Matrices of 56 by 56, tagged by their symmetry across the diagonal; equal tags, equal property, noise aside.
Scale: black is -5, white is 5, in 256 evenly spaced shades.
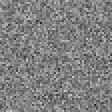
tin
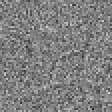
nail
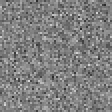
nail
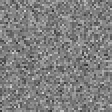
tin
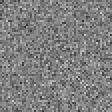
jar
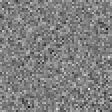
jar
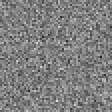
nail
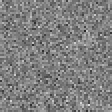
tin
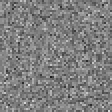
tin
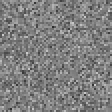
nail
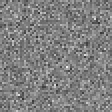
jar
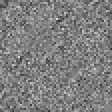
jar
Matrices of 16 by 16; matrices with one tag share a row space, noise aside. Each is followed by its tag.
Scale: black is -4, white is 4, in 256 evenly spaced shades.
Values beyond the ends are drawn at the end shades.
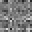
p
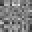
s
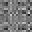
p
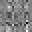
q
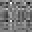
p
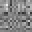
p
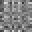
s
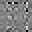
q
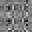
q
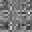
p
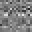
p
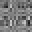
p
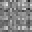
p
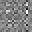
q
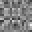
s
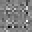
q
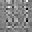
q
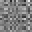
p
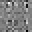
q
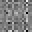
q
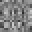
s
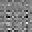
q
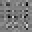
q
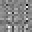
q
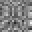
s
